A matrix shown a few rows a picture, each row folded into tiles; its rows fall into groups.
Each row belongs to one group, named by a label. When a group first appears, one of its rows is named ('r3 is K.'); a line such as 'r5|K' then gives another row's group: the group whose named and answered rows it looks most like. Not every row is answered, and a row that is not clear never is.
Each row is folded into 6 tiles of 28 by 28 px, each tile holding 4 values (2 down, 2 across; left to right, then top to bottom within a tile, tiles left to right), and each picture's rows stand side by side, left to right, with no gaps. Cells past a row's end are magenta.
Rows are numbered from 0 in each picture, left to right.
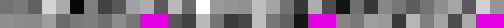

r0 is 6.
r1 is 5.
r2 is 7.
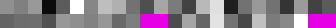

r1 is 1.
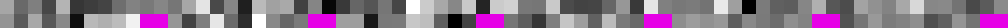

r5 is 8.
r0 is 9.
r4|6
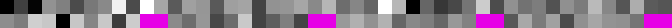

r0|7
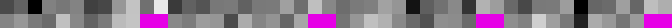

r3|9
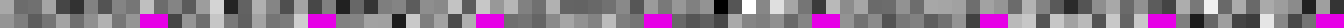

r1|1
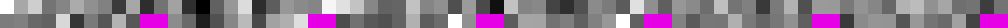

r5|8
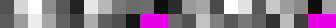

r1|8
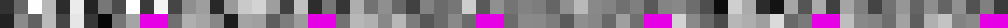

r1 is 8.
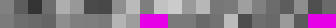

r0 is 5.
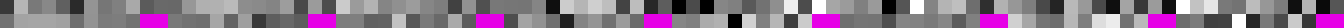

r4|7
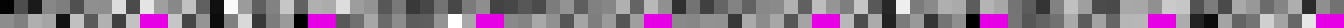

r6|5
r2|9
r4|7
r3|7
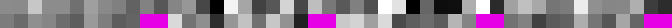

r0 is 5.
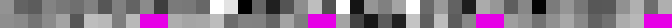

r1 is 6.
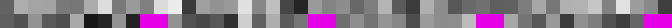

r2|1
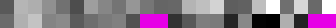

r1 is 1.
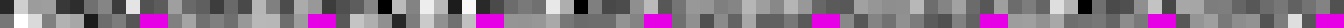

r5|8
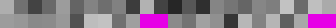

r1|7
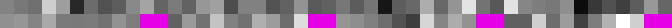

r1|1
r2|9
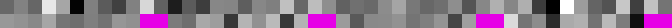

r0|6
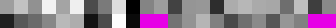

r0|8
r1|8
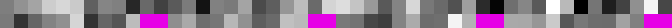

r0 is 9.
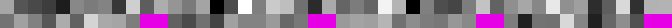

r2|6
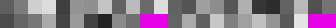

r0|1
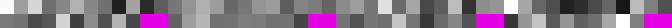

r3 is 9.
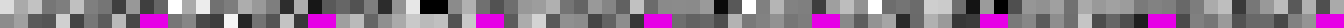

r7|1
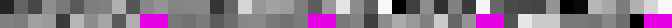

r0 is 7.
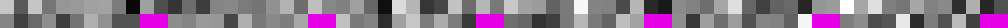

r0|5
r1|7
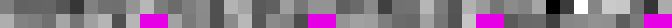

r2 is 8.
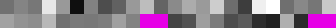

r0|6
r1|1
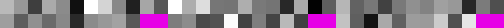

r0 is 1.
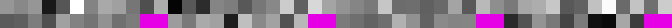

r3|1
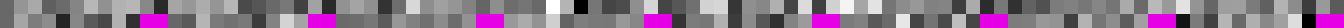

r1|9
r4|1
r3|6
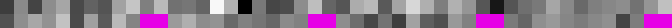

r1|6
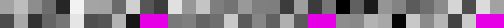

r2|7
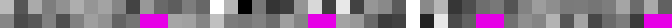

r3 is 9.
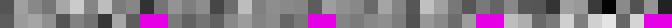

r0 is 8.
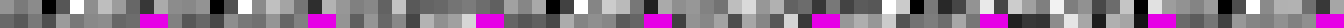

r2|9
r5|6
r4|8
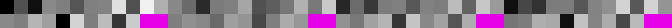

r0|7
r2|7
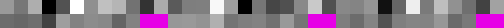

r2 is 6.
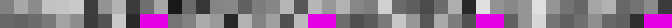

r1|7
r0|8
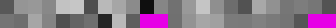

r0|8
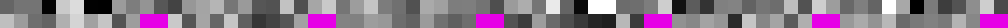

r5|6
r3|1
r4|7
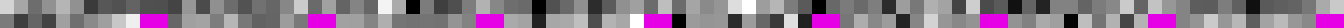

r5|8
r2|6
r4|8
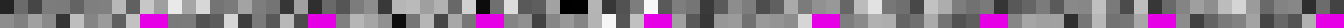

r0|7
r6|8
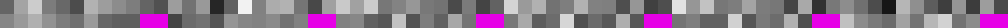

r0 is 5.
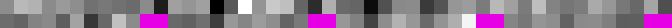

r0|9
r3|5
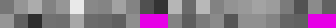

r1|5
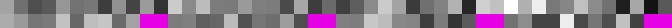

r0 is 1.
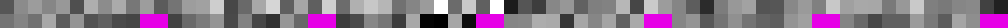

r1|1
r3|7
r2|1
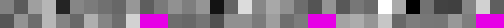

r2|6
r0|1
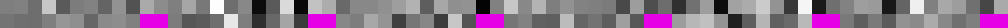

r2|8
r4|8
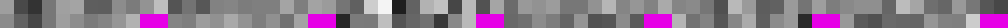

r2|1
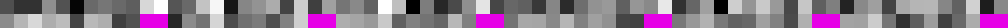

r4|8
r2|6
